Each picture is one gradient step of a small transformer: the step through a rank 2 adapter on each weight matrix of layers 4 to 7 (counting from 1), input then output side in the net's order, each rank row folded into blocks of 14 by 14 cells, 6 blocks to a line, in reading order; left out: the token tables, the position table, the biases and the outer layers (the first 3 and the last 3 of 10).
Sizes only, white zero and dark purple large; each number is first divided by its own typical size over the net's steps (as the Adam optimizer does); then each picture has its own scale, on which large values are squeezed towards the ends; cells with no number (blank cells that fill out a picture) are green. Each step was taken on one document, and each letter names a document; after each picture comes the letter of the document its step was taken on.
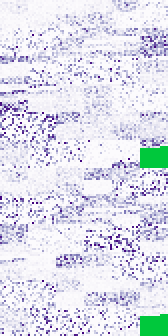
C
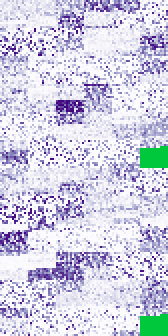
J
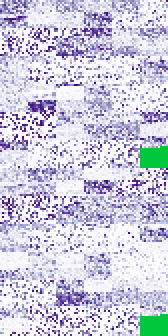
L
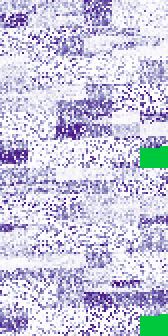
L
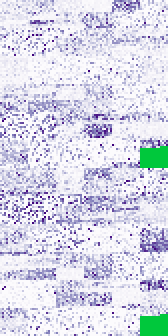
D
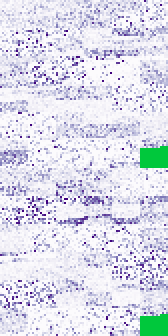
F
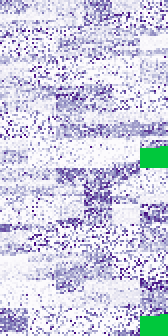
D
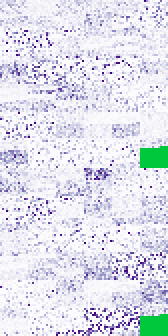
F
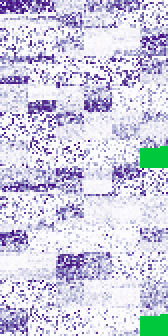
J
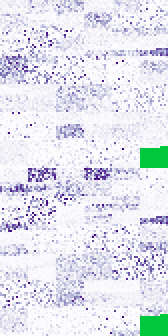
F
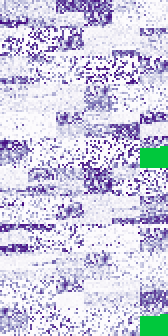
L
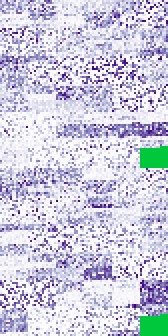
D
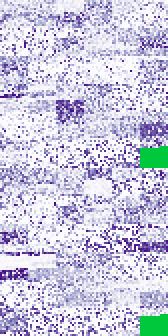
J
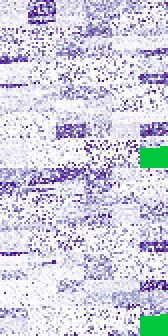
D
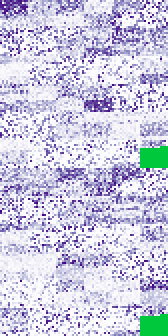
D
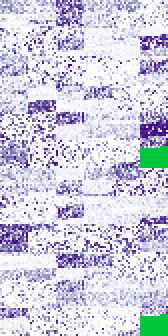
J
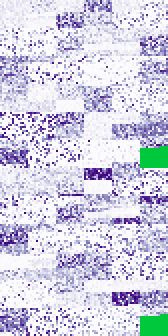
J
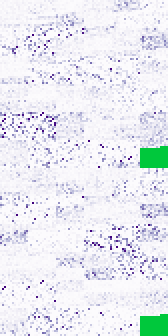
C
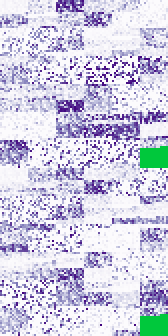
L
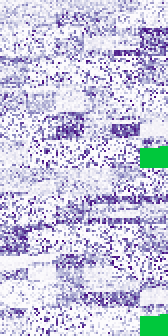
J
